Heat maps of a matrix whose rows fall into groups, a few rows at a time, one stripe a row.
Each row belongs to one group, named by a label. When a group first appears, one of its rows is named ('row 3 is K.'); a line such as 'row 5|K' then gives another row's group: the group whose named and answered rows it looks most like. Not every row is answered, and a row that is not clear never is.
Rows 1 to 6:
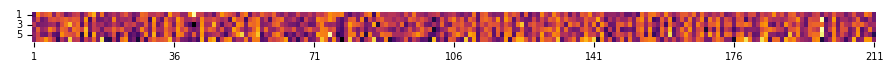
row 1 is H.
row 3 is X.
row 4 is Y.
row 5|X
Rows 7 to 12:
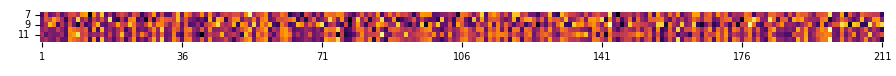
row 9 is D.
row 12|X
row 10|X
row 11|X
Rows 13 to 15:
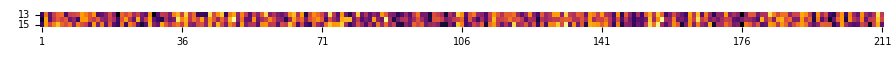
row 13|Y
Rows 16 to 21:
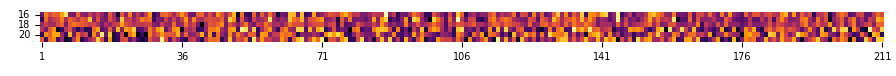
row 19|D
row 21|D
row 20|H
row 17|Y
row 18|Y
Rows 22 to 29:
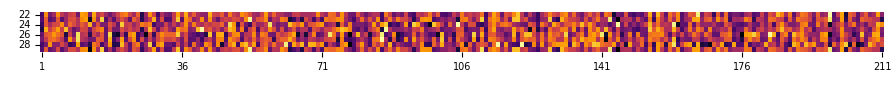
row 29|X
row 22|Y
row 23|X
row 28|D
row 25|H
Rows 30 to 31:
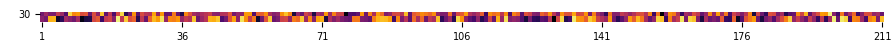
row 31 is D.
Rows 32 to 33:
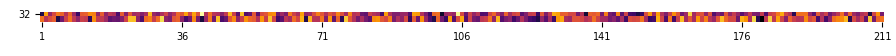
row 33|D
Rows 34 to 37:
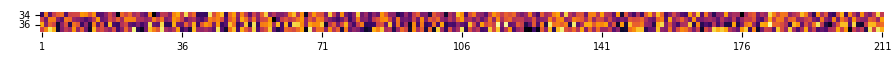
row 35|D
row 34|Y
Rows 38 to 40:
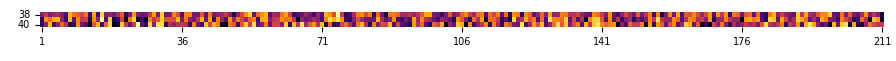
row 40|D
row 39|H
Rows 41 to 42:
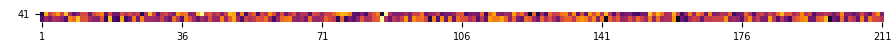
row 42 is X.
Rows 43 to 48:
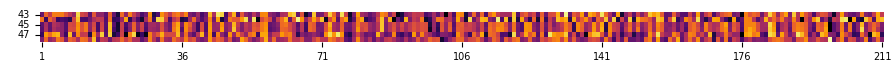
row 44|D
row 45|X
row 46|X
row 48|Y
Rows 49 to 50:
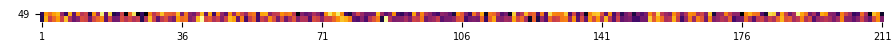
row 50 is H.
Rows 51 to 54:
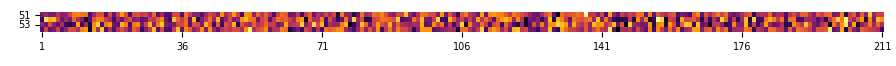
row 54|X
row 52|D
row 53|D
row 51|X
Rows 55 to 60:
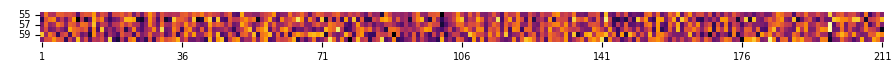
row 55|Y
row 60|H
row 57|Y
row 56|D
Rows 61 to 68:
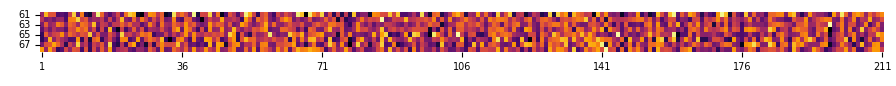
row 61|D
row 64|X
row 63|Y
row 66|D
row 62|X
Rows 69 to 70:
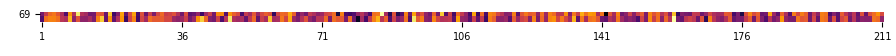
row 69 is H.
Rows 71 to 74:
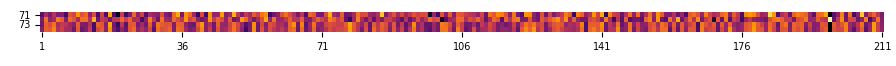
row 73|H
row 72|Y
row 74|H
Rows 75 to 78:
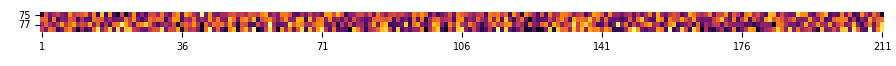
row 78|D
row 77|Y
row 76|D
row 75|X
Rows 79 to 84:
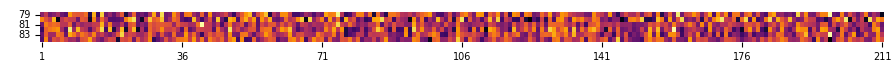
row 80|D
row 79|X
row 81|H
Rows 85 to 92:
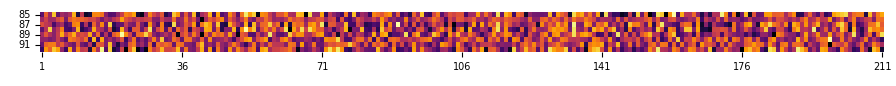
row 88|D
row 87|D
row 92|H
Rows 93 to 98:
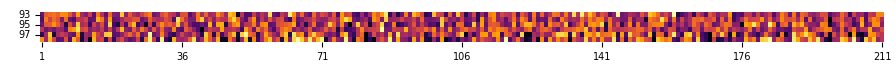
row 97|D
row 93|H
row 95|H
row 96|X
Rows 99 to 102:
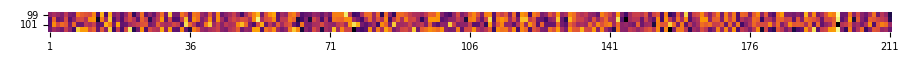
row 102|X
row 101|H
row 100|X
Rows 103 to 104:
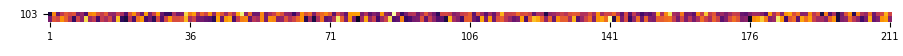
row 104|H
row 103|Y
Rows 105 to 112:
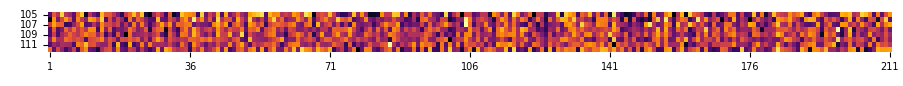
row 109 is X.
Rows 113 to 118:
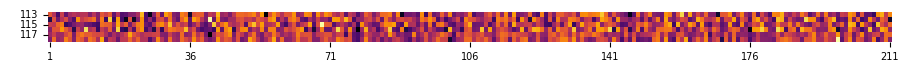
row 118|Y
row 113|D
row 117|Y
